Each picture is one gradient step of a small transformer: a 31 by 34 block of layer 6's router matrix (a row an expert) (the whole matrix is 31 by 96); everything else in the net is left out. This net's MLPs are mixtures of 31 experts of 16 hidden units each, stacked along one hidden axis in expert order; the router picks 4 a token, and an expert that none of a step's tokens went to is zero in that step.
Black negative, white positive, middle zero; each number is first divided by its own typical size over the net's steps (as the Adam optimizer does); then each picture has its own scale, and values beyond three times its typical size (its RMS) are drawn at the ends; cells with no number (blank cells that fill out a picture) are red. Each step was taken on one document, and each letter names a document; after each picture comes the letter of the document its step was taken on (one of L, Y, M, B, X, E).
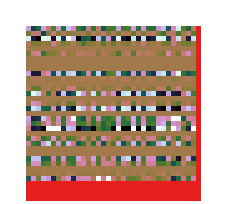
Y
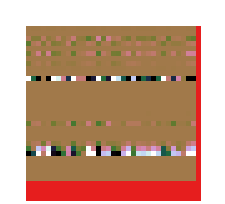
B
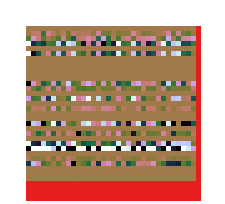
Y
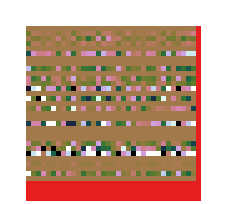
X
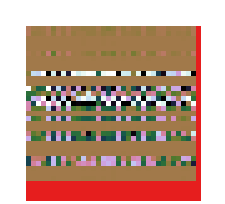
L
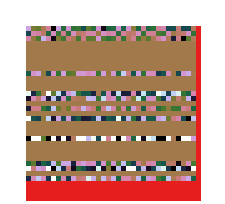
L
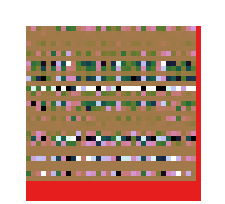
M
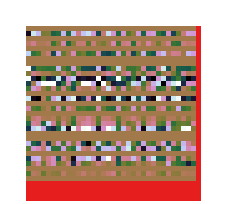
Y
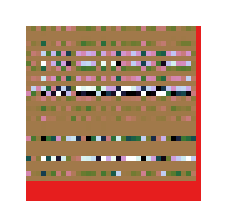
M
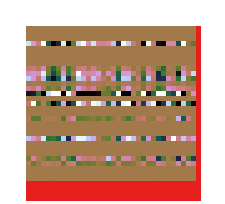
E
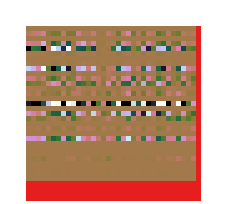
E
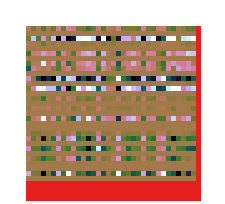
M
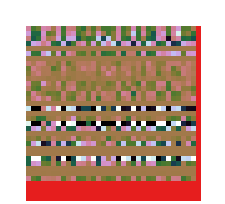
Y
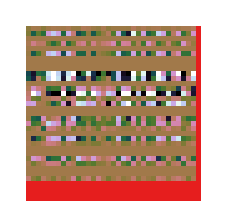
E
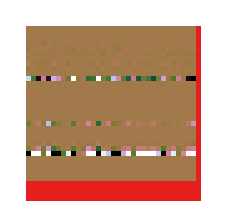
B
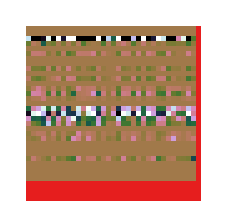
M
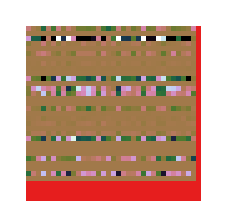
M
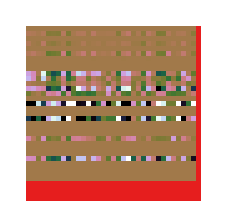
E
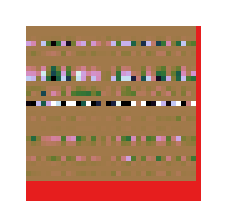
E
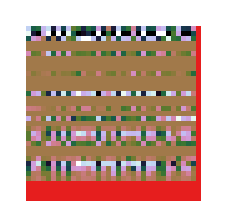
L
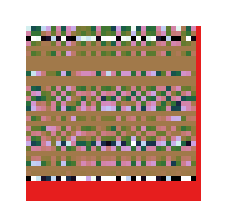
Y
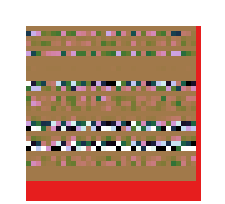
Y
